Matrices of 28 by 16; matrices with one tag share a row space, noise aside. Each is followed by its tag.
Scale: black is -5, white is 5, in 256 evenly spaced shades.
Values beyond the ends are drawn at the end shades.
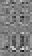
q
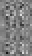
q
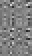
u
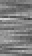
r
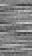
r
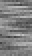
r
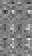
u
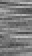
r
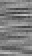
r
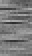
r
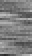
r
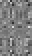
u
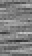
r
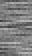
r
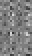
u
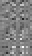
q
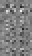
q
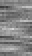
r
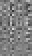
u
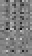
q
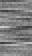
r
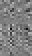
u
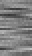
r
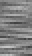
r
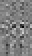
q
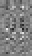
q
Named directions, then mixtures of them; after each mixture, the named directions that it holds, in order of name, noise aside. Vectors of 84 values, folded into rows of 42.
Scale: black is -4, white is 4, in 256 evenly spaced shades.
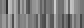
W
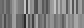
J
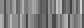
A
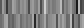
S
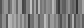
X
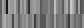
S, W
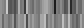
J, W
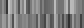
W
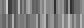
W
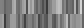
A, J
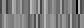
S, X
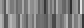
A, S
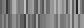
J, S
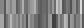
A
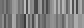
J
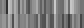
W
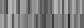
A, W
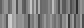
A, X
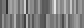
J, W
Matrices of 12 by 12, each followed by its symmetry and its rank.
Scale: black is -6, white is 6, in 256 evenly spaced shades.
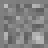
symmetric, rank two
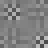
symmetric, rank two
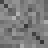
symmetric, full rank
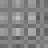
symmetric, rank one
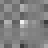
symmetric, rank one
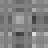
symmetric, rank one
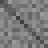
symmetric, full rank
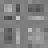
symmetric, rank two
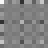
symmetric, rank one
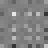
symmetric, rank two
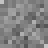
symmetric, full rank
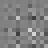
symmetric, rank two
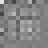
symmetric, rank two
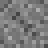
symmetric, full rank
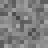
symmetric, full rank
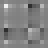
symmetric, rank one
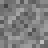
symmetric, full rank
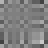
symmetric, rank one
